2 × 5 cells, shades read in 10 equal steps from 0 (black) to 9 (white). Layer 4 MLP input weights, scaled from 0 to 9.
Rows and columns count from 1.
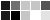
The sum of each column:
2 4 14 16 11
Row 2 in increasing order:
0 1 7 8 9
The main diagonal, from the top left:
1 0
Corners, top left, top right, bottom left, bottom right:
1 3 1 8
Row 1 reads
1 4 7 7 3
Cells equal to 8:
1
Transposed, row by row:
1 1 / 4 0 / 7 7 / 7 9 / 3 8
